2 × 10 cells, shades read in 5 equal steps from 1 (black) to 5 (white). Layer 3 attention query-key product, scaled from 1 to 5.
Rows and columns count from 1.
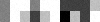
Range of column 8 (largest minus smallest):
2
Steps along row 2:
up down down up up down up down up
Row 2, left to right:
3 5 4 2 4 5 1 4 2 5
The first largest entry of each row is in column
2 2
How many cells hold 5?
7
